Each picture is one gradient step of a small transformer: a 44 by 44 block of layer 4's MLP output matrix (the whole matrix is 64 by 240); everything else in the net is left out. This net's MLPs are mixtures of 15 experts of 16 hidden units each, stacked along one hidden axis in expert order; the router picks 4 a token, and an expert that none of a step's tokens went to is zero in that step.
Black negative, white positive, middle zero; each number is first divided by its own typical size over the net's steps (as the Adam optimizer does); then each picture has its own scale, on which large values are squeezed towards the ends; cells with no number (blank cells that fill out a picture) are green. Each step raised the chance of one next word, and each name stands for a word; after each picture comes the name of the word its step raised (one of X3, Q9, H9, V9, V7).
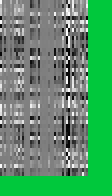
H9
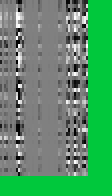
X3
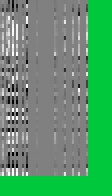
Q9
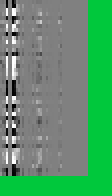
H9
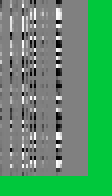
X3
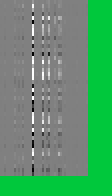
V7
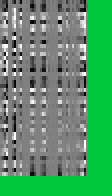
X3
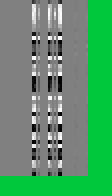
X3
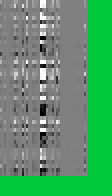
V7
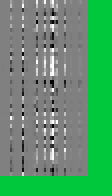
V7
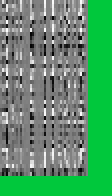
H9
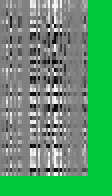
H9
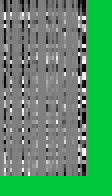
X3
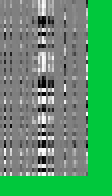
H9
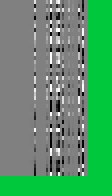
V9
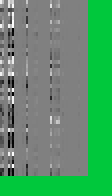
V7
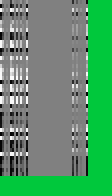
V9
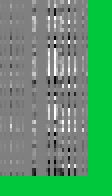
V7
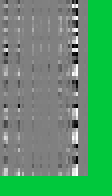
Q9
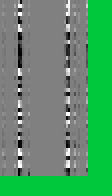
H9
